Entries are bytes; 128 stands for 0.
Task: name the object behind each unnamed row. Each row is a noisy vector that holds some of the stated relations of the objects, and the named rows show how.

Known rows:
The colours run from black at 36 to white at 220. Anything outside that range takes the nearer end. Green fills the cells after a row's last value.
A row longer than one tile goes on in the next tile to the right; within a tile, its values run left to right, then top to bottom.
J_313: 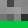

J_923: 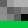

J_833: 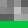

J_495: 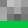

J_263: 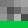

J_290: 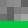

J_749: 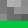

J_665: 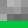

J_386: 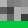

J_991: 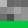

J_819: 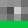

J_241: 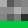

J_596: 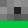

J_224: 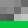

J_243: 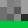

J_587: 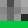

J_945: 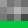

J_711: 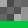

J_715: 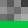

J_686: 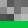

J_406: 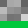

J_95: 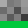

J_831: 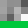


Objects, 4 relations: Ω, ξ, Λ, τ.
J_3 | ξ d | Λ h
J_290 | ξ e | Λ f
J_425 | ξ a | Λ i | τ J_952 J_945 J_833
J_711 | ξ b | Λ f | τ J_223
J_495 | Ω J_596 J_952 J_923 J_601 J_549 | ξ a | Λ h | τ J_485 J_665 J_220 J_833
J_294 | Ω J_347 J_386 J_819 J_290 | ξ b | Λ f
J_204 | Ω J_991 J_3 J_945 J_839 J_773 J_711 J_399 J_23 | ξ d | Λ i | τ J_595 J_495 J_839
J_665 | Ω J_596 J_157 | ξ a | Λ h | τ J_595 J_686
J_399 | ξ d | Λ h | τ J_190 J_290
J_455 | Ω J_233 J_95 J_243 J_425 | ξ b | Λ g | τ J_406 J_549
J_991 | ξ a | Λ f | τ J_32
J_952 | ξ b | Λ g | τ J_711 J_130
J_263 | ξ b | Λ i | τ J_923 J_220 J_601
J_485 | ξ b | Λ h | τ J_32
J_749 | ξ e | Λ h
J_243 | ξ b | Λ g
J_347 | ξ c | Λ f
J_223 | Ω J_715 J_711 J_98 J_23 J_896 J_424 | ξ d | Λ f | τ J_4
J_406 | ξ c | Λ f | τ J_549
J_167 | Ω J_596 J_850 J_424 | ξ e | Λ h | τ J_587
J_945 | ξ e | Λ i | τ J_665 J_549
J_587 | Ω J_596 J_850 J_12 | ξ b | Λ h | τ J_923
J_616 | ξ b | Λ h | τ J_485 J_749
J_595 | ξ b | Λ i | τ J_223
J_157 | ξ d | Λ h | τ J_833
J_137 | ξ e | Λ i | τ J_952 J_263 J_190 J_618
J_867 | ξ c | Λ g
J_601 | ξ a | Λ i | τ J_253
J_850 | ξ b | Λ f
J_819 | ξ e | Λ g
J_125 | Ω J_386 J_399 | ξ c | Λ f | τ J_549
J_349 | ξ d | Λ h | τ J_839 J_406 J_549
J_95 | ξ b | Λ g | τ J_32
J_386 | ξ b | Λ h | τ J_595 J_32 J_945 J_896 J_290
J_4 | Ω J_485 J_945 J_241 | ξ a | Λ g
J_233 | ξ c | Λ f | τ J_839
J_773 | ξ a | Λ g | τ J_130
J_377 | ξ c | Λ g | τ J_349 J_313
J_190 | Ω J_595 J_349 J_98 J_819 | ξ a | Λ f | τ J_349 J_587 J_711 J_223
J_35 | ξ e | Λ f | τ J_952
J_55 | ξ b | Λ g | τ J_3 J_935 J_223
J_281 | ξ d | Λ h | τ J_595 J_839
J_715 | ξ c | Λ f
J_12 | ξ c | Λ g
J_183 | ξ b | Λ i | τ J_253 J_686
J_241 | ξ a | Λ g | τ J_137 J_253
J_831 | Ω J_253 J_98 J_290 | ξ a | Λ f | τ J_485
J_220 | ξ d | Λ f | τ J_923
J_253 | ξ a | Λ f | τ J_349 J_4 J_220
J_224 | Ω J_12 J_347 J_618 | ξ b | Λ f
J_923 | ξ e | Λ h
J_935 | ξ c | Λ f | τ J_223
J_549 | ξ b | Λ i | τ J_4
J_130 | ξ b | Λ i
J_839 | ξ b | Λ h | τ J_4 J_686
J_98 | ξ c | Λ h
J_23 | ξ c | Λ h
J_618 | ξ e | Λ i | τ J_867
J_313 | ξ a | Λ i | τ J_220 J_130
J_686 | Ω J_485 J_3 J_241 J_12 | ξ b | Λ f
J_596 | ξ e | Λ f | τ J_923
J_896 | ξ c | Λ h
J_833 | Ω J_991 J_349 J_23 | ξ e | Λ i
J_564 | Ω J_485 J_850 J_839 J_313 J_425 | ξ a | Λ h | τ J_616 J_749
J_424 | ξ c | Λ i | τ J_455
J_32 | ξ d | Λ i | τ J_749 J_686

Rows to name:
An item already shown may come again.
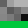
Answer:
J_923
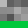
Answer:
J_991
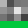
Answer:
J_773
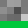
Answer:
J_35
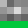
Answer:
J_564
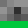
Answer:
J_596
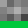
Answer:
J_945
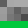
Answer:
J_601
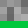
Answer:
J_253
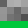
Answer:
J_601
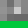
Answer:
J_167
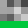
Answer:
J_204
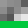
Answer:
J_294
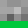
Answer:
J_455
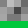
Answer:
J_32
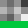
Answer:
J_125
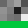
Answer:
J_935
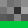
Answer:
J_850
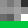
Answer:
J_223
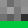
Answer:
J_425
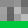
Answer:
J_253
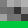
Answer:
J_952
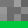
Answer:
J_424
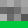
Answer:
J_616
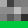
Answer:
J_241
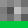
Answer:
J_819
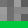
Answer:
J_424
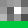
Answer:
J_349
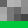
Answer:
J_157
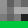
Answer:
J_3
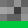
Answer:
J_233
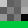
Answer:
J_485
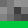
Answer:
J_596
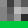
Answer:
J_23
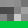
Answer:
J_595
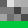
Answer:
J_549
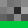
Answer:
J_850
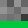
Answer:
J_12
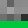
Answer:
J_425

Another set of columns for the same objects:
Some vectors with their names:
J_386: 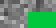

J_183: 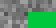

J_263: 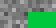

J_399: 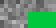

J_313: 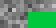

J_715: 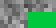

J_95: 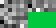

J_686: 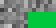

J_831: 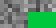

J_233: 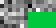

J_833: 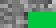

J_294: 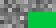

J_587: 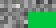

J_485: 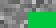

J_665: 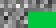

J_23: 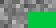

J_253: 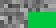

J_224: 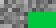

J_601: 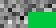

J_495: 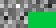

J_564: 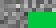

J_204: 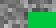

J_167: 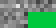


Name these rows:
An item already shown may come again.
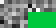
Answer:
J_455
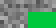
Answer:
J_711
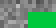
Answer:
J_281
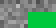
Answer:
J_281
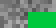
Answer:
J_32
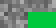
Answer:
J_945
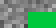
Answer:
J_220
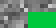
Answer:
J_819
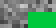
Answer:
J_4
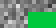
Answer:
J_157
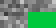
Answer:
J_595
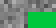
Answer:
J_35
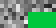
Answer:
J_923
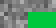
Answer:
J_945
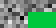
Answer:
J_601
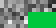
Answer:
J_952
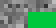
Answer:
J_290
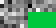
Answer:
J_233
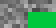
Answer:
J_204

